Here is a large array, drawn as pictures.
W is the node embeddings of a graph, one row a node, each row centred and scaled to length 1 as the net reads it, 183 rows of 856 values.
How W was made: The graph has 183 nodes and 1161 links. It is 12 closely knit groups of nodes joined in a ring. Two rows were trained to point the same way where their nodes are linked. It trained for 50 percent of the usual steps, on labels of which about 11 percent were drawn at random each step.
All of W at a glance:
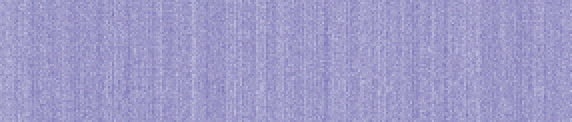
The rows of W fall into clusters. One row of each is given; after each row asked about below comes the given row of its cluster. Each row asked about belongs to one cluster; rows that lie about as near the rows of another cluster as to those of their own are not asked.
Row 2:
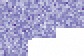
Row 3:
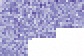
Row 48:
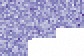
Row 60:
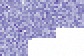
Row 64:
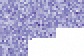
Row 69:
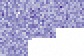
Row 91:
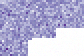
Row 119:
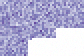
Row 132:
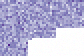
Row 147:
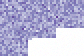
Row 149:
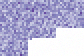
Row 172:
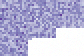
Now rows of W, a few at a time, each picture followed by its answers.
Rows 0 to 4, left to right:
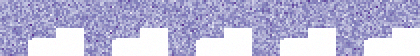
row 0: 119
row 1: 48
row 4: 132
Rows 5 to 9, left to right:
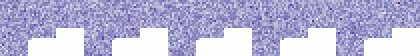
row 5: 69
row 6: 91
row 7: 2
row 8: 119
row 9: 64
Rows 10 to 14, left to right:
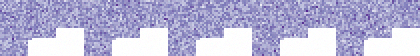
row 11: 172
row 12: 91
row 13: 172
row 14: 147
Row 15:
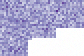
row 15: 69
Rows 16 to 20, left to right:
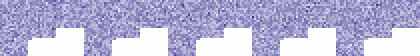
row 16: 91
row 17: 132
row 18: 48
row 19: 60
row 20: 3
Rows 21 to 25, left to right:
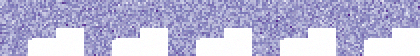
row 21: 64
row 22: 69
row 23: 147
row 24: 3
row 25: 2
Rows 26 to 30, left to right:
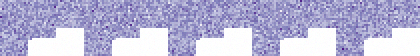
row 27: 60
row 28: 91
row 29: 149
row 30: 172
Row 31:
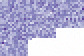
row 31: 64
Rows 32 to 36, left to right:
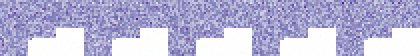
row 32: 132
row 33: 60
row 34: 119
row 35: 119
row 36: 69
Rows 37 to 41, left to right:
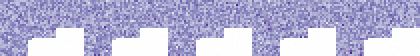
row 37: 48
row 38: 64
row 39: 172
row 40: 60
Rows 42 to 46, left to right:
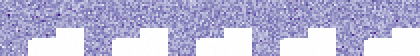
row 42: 91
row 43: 172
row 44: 60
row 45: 3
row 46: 48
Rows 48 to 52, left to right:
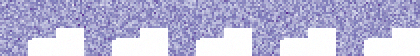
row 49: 2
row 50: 2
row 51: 147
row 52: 60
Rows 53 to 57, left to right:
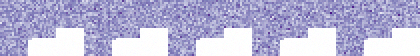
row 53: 147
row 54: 3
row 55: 48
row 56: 132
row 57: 69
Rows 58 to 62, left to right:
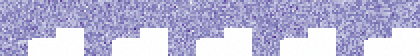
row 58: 149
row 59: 48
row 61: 69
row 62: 91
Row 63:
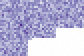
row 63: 2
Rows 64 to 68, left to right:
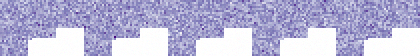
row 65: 149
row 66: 91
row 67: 147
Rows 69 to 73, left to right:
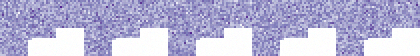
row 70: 69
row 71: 172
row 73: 149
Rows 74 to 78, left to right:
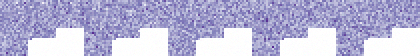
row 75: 149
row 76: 69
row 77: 149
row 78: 48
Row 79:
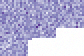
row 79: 149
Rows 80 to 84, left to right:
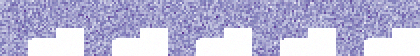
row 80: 3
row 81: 60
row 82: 48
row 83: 149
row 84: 69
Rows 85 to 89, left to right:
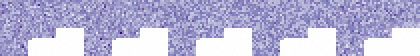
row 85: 91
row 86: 149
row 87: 147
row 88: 2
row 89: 64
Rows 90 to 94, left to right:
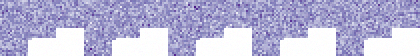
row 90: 2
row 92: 48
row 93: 91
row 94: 147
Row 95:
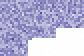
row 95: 48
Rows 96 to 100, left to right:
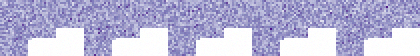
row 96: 64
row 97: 64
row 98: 119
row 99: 119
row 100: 69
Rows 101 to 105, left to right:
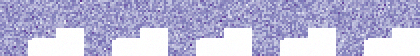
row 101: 147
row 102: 48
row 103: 3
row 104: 91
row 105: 149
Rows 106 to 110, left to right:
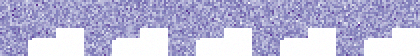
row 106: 119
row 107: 48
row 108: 147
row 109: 119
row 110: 147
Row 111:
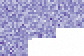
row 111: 147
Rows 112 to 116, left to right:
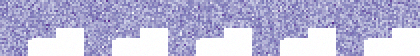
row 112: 69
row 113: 147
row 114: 91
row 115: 119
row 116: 172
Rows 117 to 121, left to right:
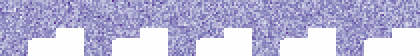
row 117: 149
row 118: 64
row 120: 132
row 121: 69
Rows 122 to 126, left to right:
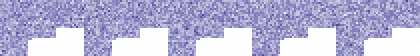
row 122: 132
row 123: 132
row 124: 132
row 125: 149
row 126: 132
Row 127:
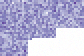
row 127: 149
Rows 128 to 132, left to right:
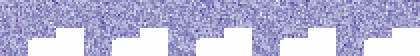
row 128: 119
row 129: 132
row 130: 172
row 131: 172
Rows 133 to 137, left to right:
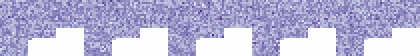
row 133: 132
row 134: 172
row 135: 172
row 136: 69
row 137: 64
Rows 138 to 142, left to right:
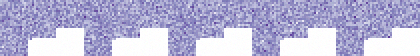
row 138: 119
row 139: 69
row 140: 69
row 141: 172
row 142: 119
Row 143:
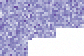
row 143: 132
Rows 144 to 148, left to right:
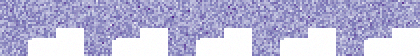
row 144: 69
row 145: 119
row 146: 119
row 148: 60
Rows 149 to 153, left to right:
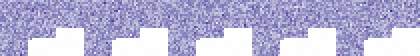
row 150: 149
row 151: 91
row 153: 48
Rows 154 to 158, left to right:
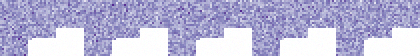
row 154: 64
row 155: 149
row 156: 132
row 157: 2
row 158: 60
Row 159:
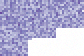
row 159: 3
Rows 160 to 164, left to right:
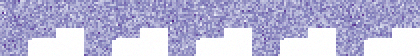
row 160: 69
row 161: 48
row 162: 91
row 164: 69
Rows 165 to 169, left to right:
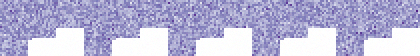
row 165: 149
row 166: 64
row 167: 149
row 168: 132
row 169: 119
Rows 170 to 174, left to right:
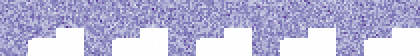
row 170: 48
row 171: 172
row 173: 119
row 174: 149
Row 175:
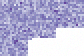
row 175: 64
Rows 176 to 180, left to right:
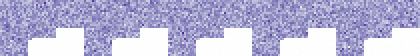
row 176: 119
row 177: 147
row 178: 60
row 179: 91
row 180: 2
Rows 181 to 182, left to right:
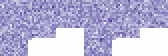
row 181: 48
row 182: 147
